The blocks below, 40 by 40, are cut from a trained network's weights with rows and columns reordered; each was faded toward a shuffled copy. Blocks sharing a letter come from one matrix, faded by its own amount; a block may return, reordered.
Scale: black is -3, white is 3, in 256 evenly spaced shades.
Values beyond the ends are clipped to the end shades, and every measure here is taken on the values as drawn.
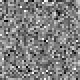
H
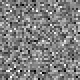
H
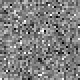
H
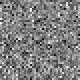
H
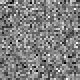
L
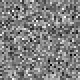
L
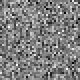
L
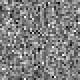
L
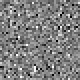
H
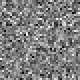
H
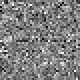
H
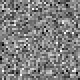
L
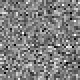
H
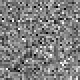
H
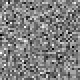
L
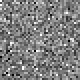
H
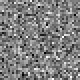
L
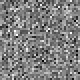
L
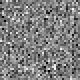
L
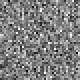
L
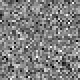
H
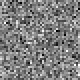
L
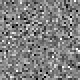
H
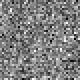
L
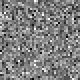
L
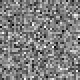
L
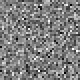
L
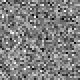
H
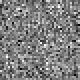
L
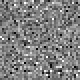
H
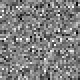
H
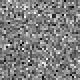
H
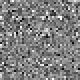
H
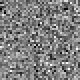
L
